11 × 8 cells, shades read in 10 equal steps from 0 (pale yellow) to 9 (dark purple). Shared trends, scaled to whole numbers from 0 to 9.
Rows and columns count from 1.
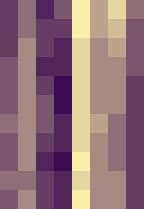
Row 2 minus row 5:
1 1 0 -2 -1 -1 -2 -1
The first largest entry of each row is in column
3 1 4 3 4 4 4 4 4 4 4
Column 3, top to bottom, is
8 7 7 8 7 6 6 7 8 7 7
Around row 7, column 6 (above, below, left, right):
4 4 1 5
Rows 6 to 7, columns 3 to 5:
6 9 1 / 6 8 1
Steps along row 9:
down up up down up up up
